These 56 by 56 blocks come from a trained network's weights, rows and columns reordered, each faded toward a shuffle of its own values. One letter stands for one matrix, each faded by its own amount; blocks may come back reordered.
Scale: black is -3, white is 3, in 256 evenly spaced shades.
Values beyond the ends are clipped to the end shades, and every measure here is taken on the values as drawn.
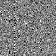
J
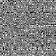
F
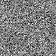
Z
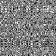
F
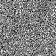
Z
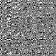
F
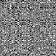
F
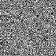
J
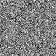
Z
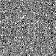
J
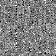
J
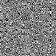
J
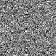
J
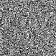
Z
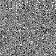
J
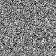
Z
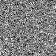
Z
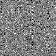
J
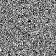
Z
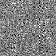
J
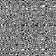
F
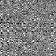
F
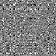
F
